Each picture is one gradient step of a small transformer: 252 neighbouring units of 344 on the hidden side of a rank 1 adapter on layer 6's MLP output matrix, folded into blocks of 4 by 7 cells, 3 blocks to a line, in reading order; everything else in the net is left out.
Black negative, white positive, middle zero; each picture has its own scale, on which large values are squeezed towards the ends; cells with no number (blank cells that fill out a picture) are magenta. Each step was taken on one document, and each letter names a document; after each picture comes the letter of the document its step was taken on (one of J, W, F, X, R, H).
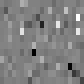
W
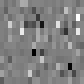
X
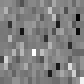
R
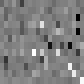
R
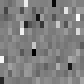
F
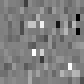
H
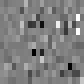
H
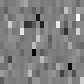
X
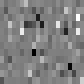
X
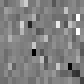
H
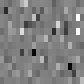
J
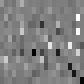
R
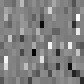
R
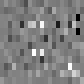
H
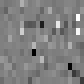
W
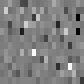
J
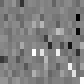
R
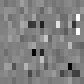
H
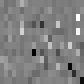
R
